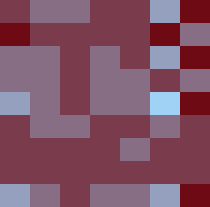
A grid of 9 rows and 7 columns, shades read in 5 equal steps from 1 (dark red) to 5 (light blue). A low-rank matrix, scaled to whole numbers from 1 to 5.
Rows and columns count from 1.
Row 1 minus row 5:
-2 0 1 -1 -1 -1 0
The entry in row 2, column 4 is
2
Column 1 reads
2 1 3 3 4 2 2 2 4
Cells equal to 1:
6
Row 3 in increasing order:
1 2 2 3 3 3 4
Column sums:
23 24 20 22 22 27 16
